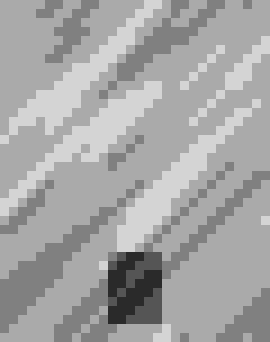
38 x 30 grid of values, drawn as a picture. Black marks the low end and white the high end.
Calmest part: bottom right. Grain: diagonal, up to the right. Odd patch: lower, in the bottom middle. Roughest part: bottom middle. Ninth with the lowest average: bottom middle.
